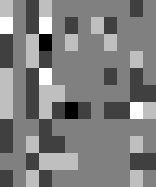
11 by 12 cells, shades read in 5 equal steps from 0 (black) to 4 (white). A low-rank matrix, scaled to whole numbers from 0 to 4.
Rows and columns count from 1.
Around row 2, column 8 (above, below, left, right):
2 2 2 1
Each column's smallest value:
1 2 1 0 1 0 1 2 1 1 1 1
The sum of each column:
23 22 20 24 22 21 21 23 20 21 23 21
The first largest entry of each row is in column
1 1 3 3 4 1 11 2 3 4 3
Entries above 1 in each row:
10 9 10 10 9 9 6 10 9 9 10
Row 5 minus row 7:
0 0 0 1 1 2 1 0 0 1 -3 -1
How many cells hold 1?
29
